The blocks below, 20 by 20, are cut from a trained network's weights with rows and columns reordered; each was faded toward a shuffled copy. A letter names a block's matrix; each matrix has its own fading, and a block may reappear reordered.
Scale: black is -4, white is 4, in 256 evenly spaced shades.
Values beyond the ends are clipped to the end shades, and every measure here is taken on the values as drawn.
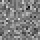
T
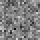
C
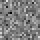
T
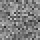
T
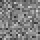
T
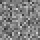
T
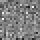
C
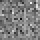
C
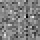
C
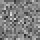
T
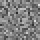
T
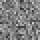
T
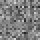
C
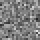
T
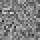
T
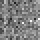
C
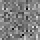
C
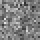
C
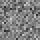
T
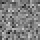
T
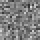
C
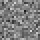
T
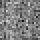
C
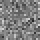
T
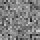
C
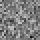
T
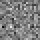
C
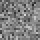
T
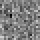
C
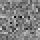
C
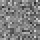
T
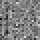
C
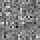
C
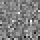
C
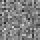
T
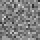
T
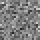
T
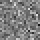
T
